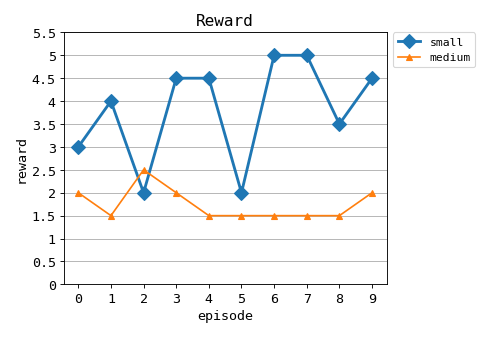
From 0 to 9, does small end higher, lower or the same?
higher
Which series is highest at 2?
medium
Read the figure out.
Title: Reward
x-axis: episode, ticks 0 1 2 3 4 5 6 7 8 9
y-axis: reward, ticks 0 0.5 1 1.5 2 2.5 3 3.5 4 4.5 5 5.5
Legend: small, medium
Values:
small: 3 4 2 4.5 4.5 2 5 5 3.5 4.5
medium: 2 1.5 2.5 2 1.5 1.5 1.5 1.5 1.5 2
